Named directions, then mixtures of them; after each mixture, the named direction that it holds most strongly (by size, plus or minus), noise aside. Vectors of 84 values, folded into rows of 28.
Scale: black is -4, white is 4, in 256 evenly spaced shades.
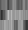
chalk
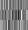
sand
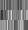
chalk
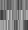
chalk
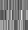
sand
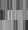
chalk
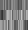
chalk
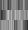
chalk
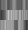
chalk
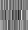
sand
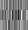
sand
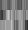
chalk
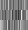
sand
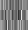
sand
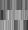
chalk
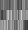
chalk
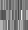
sand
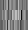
sand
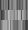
chalk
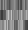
chalk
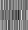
sand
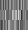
sand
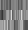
chalk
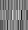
sand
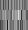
sand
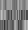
chalk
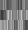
chalk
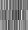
sand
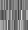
sand
